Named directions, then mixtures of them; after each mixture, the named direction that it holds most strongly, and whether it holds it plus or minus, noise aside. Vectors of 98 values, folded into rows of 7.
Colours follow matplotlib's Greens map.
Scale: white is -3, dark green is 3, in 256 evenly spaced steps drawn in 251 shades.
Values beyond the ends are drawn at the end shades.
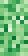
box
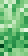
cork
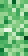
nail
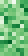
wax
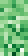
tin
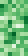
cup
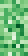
cup, minus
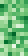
cup, plus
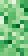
wax, plus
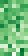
tin, minus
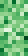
nail, plus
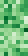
cork, minus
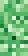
box, plus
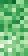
cork, minus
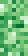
cup, minus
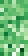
tin, minus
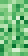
box, minus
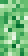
cup, minus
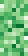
cup, minus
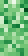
wax, plus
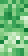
cork, minus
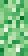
box, minus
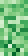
tin, plus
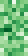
nail, minus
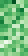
wax, minus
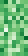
box, minus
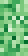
box, plus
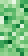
wax, plus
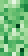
tin, minus
